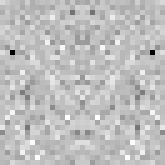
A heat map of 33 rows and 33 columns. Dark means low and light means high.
The grain is fine, like static. Most values sit high, with a long tail of low ones. It is mirror symmetric from left to right. There is no overall slope.
